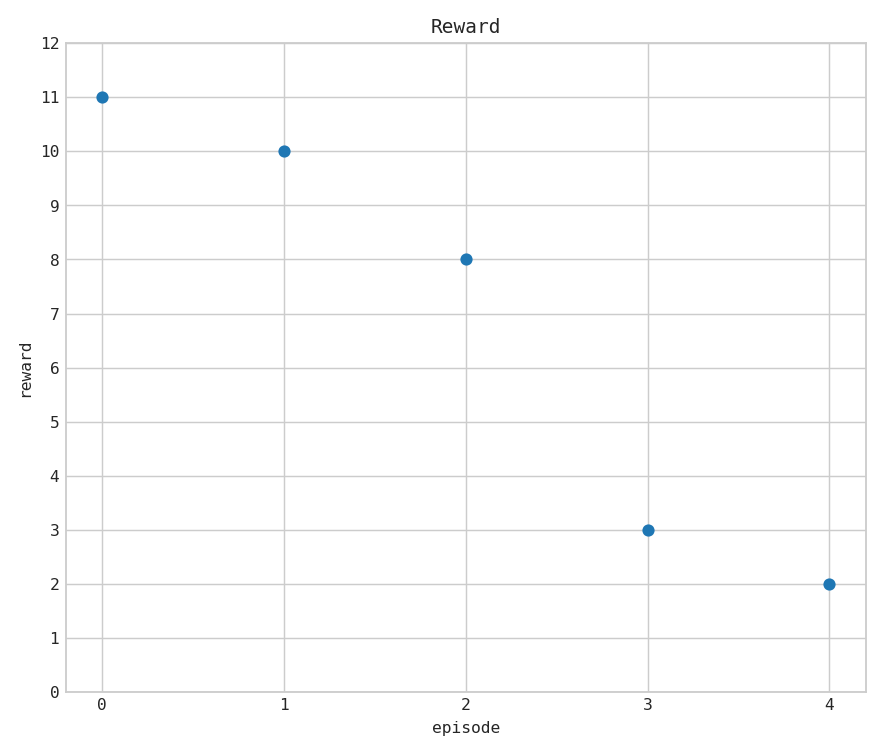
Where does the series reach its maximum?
0
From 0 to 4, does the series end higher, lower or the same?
lower
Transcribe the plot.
Title: Reward
x-axis: episode, ticks 0 1 2 3 4
y-axis: reward, ticks 0 1 2 3 4 5 6 7 8 9 10 11 12
Values:
11 10 8 3 2
